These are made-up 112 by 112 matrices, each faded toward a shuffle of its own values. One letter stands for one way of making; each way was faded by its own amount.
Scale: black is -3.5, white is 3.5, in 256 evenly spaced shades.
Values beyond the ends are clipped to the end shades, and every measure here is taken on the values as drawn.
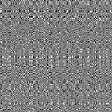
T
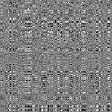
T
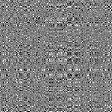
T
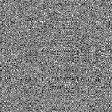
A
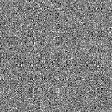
A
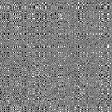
T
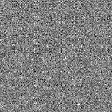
A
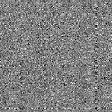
A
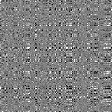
T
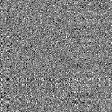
A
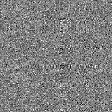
A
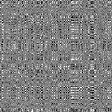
T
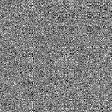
A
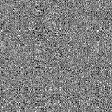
A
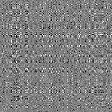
T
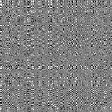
T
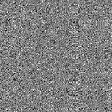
A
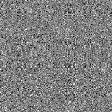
A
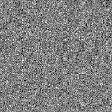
A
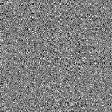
A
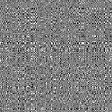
T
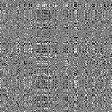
T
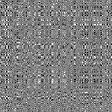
T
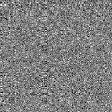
A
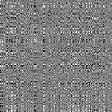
T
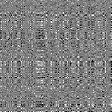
T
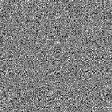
A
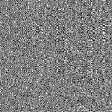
A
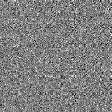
A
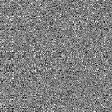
A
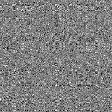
A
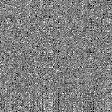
A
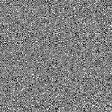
A
